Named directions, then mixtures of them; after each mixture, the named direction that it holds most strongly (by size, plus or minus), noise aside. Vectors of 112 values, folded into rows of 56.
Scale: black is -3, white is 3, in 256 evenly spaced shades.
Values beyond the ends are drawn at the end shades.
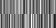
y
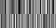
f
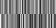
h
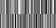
f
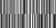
y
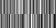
y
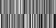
y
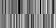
f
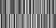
f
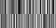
f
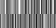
f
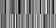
f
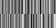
y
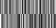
h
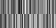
h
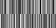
f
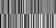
h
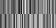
h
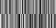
h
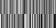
y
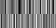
f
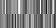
f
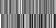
h
